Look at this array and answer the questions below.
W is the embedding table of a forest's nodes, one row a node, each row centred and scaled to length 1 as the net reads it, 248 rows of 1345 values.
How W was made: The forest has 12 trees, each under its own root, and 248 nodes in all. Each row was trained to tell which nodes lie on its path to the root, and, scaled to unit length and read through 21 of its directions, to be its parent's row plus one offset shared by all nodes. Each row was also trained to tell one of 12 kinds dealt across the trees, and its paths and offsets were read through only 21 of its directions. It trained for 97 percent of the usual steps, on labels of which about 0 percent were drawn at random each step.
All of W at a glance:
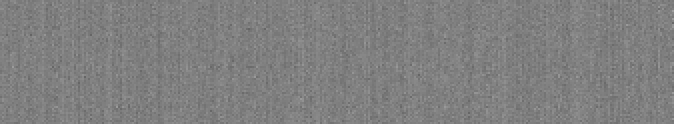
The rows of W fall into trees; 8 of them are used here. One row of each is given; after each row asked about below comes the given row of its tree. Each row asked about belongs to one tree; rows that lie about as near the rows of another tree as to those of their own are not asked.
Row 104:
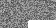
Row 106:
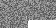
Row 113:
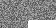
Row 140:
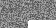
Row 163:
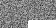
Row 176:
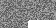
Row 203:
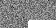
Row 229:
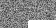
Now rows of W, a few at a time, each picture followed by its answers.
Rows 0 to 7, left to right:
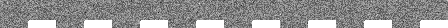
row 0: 113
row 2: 176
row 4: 203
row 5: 163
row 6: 104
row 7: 176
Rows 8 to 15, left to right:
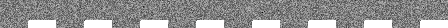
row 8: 229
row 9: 229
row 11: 106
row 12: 104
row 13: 176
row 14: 229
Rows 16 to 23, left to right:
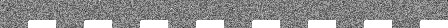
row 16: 176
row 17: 176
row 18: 229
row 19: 163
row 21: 229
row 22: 163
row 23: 203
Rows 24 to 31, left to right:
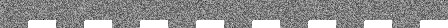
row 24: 163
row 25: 104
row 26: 203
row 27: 229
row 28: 176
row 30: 176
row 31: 229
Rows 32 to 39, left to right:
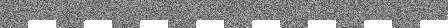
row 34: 106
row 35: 229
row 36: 229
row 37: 203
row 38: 229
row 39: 229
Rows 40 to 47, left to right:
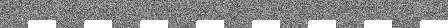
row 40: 203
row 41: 163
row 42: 229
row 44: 163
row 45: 176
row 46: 176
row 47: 104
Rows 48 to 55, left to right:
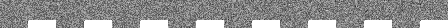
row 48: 113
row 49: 203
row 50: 163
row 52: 203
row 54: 229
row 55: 113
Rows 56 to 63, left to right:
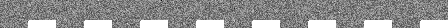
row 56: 113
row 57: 176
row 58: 176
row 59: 104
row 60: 176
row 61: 104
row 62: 203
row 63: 163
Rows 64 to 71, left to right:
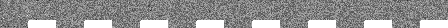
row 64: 203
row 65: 104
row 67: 113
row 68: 163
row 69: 104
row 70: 163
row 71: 229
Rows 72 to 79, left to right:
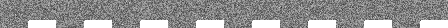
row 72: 113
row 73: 163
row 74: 203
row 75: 140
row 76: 203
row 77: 176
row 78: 176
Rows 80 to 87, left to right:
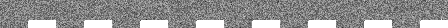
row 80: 104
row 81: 163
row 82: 106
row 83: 163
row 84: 163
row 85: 163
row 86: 203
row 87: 229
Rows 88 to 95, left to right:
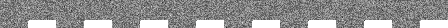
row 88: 104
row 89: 163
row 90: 163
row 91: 140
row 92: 104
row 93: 176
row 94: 106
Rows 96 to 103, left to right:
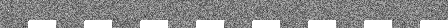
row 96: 203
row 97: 176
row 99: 229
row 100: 176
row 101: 203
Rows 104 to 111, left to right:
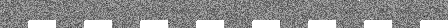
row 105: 163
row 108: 203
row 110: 163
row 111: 163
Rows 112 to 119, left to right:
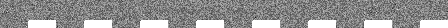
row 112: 203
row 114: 163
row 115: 106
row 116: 229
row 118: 176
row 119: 163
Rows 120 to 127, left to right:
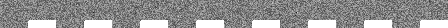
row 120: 140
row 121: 113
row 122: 176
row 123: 203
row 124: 229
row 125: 203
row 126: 106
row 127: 229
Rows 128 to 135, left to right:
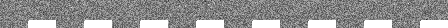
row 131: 163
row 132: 106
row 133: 106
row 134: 140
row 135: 176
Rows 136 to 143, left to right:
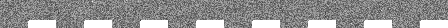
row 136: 104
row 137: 104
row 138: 140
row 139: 113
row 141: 229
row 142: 176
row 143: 113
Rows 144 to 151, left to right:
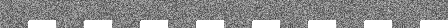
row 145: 104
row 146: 106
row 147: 229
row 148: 106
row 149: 176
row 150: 229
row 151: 203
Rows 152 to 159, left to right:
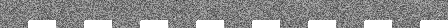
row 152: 203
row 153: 229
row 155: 229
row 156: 229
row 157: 106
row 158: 104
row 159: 106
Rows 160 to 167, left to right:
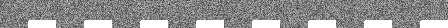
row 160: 229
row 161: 229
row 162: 104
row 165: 176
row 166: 229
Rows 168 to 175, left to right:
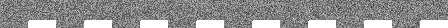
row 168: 176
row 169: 203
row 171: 106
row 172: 106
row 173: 163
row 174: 229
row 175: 104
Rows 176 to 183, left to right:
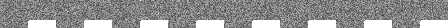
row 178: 163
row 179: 104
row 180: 113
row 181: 113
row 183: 113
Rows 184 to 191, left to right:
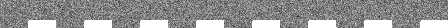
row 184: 203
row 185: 163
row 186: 163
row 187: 163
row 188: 163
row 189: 176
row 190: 203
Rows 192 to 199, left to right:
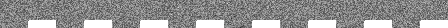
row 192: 113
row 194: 163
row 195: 229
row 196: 163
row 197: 104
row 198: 113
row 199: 106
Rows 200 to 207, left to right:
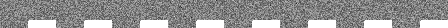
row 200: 104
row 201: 229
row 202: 113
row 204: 203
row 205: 203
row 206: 140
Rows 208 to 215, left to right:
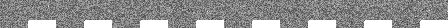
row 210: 229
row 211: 163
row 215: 203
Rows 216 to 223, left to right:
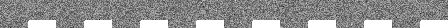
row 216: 176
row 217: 163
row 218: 163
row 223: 176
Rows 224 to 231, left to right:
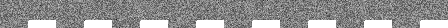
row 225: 113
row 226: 203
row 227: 229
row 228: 163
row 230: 163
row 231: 229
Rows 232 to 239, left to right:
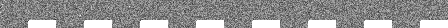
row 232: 203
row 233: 203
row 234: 106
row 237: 229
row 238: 176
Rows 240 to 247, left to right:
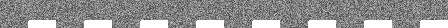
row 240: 113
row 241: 140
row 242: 176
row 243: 104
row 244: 229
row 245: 104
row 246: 229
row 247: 163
